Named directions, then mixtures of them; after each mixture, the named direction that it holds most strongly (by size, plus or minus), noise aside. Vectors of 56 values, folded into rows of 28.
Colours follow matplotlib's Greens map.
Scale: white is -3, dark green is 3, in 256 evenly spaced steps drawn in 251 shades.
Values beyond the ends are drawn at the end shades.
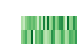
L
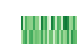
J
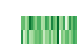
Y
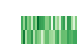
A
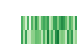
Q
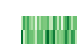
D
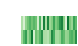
L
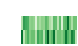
D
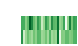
Y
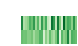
J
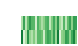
Y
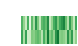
Q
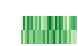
J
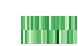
Q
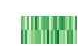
Q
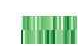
D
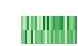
L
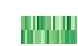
A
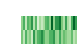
A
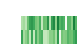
Y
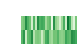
A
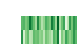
Y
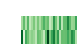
D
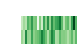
A
